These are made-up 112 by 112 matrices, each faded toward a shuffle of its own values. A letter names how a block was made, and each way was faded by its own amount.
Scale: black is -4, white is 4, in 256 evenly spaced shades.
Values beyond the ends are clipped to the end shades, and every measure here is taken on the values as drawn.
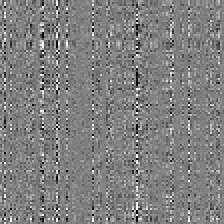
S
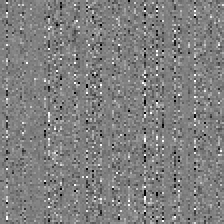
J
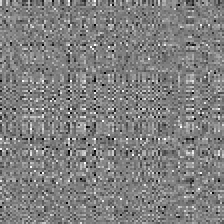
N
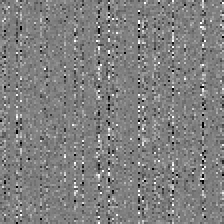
J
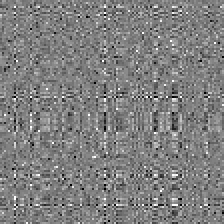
N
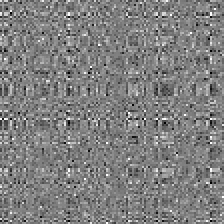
N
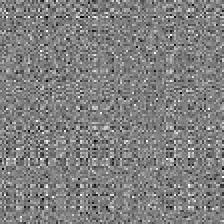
N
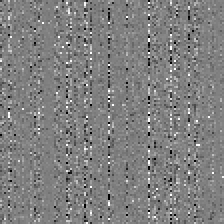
J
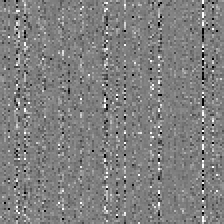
J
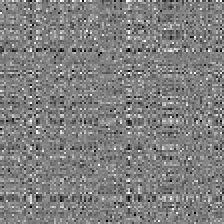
N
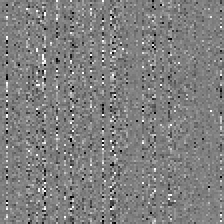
J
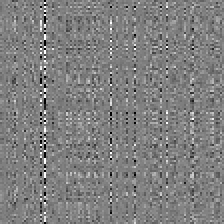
S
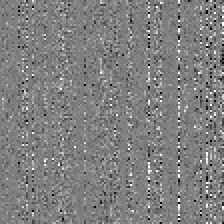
J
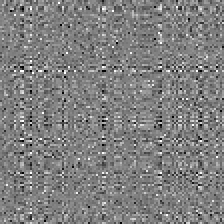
N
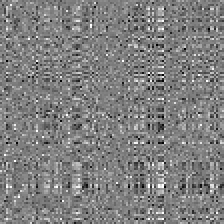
N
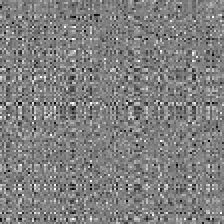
N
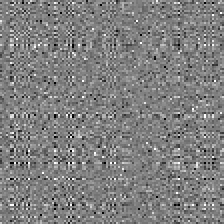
N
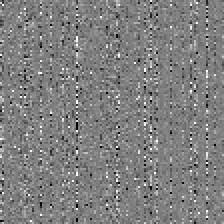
J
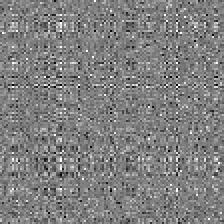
N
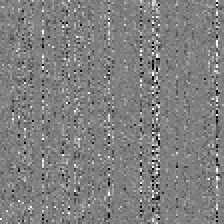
J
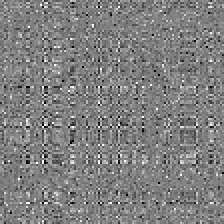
N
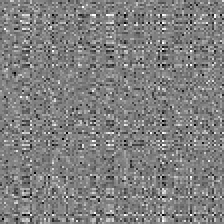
N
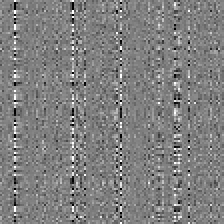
S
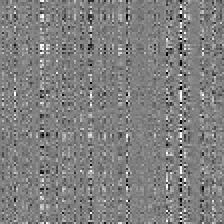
S
